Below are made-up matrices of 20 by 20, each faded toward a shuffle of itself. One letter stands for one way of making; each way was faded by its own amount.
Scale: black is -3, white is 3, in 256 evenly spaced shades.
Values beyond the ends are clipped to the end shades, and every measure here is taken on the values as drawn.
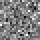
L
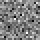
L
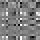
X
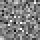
L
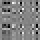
X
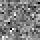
L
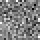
L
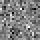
L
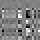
X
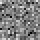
L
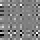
X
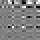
X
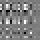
X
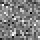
L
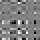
X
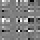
X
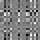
X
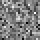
L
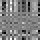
X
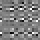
X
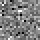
L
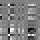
X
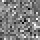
L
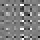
X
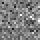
L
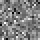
L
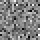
L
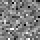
L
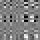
X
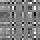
X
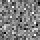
L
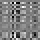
X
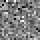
L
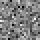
L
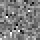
L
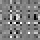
X
